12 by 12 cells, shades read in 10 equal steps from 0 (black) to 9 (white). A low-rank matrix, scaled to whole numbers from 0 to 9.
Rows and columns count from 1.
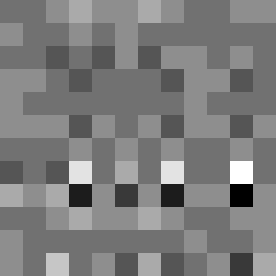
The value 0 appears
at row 9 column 11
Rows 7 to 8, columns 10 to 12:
4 5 4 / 4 9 4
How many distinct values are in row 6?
3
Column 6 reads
5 5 5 4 4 4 5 6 2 5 4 3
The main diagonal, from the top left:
4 4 3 3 4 4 4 8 5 4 4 6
